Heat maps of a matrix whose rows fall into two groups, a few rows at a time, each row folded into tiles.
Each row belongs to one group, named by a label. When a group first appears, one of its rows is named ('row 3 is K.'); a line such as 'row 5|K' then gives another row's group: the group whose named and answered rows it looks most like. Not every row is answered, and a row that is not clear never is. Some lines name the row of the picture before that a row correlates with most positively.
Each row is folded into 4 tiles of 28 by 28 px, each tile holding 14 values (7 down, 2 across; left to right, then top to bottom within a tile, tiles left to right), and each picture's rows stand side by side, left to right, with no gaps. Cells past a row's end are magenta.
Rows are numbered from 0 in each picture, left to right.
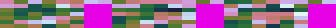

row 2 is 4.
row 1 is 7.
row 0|7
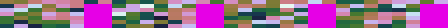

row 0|4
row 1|4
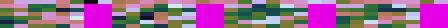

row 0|7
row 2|7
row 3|7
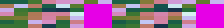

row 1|4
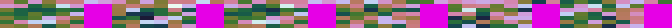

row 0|7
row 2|7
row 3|7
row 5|4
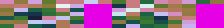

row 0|7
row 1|4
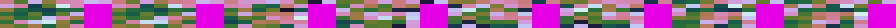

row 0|7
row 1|7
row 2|7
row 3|4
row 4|4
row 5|4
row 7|4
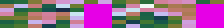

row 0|4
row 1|4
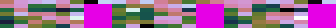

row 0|7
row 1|7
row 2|7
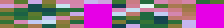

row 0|7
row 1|4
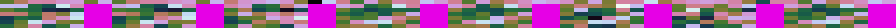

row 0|7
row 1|7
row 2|7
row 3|7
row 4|7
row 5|7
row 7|7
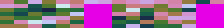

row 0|7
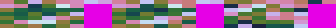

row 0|7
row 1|7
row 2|4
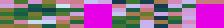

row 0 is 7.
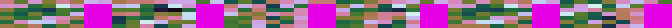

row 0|7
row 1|7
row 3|4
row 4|7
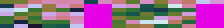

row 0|4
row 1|7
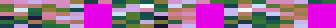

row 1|4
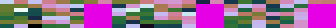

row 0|7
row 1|4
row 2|4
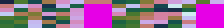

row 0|4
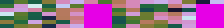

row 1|7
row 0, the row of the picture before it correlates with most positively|0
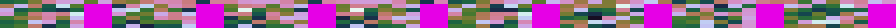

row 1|4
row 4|4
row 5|7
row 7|7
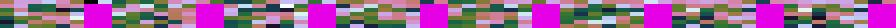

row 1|4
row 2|4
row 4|4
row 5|7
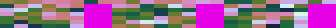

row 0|4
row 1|7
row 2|4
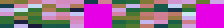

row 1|4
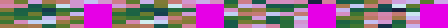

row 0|7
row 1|7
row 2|4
